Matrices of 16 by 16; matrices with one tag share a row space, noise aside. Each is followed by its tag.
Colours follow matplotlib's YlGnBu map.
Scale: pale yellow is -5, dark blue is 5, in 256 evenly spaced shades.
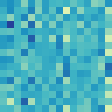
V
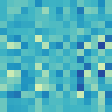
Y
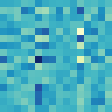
Y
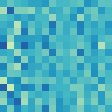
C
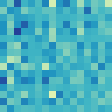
C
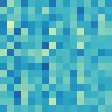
C
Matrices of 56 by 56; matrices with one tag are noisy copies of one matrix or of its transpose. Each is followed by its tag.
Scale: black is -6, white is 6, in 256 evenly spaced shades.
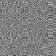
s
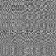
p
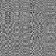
p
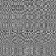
p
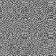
s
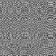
s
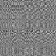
p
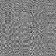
p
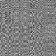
p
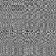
p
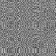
s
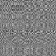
p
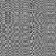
p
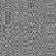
p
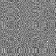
s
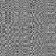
p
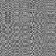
p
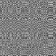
s
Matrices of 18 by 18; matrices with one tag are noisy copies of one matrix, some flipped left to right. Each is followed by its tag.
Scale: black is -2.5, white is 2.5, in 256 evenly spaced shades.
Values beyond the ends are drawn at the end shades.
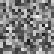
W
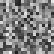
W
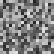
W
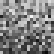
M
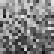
M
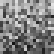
M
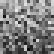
M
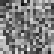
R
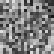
R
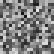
W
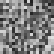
R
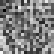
R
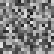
W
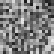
R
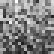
M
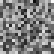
W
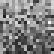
M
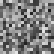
W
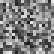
W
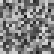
W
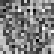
R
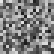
W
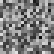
W
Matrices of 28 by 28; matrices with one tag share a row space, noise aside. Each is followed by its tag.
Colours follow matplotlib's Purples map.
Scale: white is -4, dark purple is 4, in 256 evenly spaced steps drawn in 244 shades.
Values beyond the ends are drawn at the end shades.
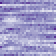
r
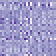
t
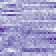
r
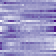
r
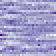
r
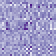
t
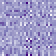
t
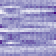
r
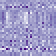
t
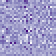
t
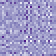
t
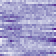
r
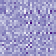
t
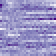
r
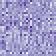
t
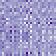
t
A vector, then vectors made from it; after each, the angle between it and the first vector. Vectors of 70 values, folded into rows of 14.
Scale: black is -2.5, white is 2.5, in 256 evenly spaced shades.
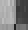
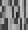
orthogonal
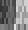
nearly opposite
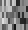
partly aligned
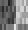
nearly opposite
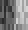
nearly opposite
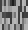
orthogonal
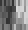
nearly opposite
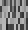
orthogonal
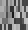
orthogonal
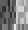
nearly opposite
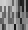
partly aligned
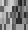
partly aligned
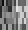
partly opposed
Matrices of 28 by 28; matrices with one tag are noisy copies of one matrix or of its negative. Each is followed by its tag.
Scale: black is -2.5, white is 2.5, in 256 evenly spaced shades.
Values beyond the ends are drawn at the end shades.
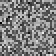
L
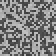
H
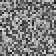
L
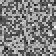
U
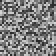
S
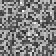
S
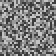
L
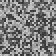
H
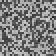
L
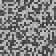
S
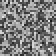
H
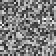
S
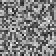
S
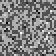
L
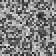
H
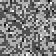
H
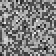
L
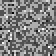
S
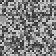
U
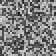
U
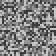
S
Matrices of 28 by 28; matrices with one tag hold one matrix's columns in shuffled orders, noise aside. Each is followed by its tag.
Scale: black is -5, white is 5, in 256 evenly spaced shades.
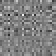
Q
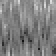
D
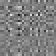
Q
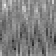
D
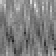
D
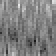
D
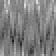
D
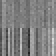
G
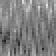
D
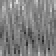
D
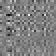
Q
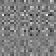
Q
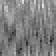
D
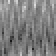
D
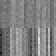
G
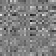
Q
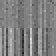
G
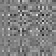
Q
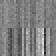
G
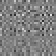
Q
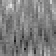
D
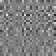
Q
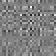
Q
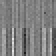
G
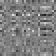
Q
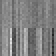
G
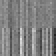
G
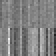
G
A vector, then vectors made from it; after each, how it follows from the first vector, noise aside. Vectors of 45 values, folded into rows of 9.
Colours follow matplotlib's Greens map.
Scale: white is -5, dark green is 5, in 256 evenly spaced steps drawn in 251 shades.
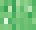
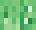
reversed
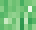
reversed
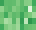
reversed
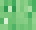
copied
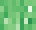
reversed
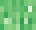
reversed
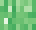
copied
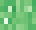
copied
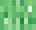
reversed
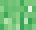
reversed
